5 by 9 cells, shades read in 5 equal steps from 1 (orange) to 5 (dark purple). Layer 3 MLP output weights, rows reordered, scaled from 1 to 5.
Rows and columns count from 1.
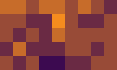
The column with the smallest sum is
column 5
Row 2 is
3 3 4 4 1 3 4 4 3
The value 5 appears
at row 5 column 4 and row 5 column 5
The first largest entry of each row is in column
9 3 2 1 4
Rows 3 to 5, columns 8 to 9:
3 3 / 4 3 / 3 3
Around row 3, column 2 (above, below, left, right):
3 2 3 3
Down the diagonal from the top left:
2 3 3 4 5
